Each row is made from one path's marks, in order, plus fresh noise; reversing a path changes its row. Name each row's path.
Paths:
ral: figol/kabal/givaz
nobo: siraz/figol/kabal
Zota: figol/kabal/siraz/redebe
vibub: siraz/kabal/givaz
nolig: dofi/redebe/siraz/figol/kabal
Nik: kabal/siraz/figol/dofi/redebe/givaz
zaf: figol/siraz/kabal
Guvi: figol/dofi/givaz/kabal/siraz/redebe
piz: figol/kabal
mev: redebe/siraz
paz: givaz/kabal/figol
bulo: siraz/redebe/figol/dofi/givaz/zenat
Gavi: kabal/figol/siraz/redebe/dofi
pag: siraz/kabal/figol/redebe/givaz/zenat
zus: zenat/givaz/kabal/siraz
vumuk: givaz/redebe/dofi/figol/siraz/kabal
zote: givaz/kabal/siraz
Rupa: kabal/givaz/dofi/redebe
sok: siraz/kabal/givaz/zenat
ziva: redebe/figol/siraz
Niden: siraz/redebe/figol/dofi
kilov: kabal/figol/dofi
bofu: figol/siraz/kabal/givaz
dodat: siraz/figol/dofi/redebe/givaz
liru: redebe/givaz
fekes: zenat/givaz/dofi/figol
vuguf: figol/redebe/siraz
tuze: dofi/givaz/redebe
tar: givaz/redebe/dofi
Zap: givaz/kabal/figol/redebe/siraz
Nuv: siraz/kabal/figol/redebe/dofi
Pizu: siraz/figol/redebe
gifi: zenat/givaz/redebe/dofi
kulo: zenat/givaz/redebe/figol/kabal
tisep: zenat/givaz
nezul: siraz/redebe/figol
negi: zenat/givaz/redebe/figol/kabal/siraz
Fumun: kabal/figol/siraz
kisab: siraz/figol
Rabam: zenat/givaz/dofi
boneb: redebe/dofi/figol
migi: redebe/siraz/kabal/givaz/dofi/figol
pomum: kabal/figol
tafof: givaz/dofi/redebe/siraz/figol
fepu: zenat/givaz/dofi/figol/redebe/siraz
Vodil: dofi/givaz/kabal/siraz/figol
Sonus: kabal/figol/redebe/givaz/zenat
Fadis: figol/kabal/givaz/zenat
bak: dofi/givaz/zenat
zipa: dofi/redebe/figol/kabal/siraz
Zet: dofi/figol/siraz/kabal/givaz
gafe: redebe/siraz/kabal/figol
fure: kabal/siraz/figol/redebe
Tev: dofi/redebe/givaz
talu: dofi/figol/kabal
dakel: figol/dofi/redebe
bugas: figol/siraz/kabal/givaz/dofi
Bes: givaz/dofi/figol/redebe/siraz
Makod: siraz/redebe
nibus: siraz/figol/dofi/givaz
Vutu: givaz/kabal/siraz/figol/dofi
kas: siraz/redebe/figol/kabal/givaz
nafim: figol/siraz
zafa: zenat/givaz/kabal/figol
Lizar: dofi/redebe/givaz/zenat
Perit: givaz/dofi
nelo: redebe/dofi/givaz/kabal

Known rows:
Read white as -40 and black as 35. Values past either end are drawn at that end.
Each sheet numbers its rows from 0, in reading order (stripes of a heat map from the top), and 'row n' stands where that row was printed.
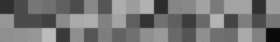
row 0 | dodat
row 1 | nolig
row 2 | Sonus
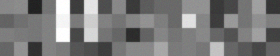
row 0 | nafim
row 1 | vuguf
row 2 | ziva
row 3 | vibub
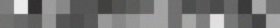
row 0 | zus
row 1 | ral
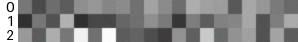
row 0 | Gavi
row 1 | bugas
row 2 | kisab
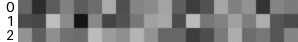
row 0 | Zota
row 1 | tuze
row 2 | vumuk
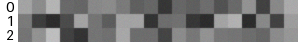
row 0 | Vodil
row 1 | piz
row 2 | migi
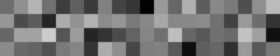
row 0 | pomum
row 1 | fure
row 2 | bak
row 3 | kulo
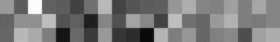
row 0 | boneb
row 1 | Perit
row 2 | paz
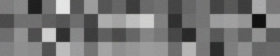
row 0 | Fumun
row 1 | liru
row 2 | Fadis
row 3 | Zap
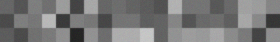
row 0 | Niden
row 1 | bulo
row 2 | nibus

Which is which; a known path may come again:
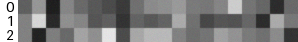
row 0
vibub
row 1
zus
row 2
Makod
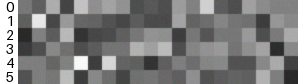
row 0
nezul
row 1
zote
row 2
bugas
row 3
Nik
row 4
ziva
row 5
bulo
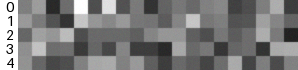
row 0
nafim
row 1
Vutu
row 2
pag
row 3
zafa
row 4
nolig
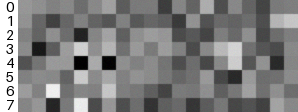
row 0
zipa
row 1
kilov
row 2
Guvi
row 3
zaf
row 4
nelo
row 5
fepu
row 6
tafof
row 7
Fumun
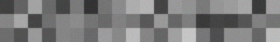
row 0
Tev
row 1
negi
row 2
Nuv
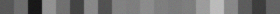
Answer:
bofu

